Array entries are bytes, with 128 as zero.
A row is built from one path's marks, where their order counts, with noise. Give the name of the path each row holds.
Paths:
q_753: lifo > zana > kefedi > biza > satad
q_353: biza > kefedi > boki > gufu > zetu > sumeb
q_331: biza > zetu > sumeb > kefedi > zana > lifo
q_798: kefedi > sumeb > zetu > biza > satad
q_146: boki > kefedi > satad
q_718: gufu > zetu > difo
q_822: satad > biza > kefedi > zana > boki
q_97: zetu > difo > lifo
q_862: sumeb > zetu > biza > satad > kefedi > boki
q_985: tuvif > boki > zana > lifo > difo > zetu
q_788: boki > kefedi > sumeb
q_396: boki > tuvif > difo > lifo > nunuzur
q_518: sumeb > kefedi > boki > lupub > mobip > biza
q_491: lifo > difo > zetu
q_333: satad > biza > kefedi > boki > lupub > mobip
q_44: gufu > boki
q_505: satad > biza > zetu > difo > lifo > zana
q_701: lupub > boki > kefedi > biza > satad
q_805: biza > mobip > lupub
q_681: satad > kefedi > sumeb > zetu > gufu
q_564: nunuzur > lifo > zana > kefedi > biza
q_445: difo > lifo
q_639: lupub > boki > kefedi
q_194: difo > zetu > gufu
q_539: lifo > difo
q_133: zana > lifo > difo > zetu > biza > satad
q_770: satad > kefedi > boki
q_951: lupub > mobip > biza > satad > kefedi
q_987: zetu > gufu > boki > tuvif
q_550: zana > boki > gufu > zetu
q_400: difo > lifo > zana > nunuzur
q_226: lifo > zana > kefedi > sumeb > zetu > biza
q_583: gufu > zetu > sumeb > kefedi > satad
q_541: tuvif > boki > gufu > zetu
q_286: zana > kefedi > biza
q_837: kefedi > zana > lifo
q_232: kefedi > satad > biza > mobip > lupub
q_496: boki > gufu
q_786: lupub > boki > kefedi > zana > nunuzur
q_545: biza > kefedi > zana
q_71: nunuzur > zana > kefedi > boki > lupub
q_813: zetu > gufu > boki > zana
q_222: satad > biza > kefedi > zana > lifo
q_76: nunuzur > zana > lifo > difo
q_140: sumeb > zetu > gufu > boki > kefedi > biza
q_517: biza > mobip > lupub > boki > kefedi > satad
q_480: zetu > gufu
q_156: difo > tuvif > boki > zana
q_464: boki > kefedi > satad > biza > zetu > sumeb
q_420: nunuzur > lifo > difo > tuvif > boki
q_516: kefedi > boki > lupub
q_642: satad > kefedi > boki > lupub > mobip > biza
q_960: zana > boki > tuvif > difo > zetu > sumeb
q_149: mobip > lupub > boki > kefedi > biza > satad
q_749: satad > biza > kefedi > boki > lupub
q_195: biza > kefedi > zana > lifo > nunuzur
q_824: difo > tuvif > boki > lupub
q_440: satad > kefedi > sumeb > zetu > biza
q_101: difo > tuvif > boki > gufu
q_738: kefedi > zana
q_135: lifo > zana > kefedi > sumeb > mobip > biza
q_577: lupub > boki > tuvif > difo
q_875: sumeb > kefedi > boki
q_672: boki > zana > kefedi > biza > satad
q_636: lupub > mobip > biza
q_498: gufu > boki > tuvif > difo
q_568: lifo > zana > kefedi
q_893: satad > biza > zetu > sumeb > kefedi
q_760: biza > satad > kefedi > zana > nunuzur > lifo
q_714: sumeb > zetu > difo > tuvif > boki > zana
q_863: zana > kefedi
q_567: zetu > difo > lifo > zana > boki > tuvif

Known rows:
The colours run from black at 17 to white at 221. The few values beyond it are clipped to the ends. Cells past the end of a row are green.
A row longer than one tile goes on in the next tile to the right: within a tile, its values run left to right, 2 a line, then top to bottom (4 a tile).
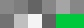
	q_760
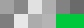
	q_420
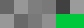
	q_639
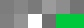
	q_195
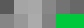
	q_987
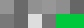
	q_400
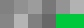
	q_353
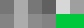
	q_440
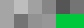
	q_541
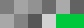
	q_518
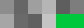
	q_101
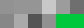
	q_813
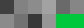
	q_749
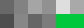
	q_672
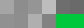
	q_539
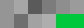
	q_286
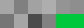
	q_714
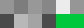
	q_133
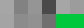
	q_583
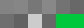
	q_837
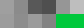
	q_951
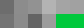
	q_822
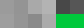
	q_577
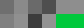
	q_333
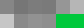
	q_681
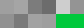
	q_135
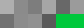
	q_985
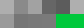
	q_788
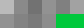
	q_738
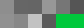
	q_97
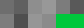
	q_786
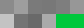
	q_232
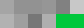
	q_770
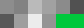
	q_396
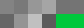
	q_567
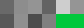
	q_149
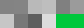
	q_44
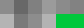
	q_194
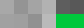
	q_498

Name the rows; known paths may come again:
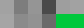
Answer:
q_583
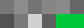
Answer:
q_222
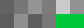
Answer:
q_701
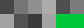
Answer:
q_516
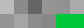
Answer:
q_545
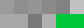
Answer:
q_770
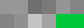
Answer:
q_564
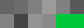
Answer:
q_786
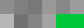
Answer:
q_480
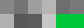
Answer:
q_496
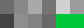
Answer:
q_753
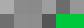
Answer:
q_985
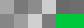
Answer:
q_76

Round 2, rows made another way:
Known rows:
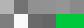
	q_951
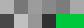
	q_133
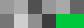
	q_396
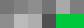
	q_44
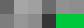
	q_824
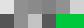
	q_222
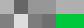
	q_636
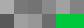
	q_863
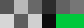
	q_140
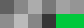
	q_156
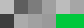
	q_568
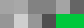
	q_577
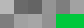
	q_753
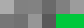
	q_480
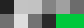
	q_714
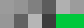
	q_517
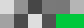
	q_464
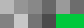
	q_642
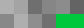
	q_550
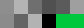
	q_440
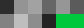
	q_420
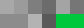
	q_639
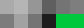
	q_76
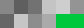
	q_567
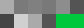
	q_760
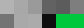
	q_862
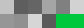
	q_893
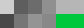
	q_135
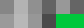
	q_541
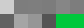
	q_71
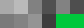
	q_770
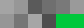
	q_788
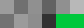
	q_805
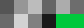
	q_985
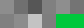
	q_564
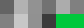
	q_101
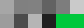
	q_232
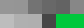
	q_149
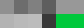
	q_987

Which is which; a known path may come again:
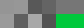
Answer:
q_286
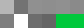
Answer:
q_951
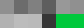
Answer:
q_987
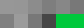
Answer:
q_539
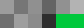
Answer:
q_805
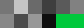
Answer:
q_681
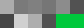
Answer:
q_760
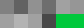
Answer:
q_813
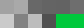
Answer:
q_701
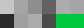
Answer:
q_837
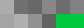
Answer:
q_672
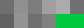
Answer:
q_97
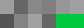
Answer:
q_194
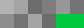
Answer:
q_146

